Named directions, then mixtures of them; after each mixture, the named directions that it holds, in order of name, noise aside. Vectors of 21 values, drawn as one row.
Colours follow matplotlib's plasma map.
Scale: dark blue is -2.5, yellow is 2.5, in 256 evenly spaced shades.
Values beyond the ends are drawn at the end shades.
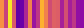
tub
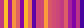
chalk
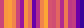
chalk, tub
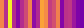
tub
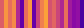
chalk, tub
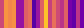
chalk, tub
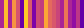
chalk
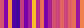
chalk, tub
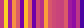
chalk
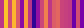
chalk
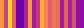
tub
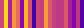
chalk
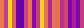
tub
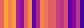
chalk, tub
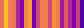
chalk, tub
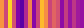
tub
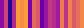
tub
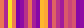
tub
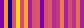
chalk, tub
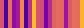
chalk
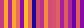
chalk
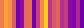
chalk, tub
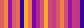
chalk
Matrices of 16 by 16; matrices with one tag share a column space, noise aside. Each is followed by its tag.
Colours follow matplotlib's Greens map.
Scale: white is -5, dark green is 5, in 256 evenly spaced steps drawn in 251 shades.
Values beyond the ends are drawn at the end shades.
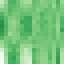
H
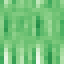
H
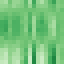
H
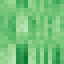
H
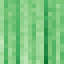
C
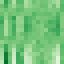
H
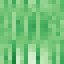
H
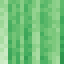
C
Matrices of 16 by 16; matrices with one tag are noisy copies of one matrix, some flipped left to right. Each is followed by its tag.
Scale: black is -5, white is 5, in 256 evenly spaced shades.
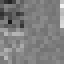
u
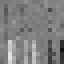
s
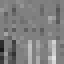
s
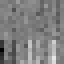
s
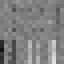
s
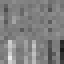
s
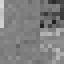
u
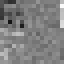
u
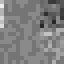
u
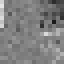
u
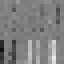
s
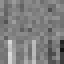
s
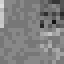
u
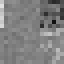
u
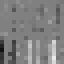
s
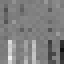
s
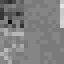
u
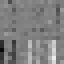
s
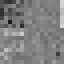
u
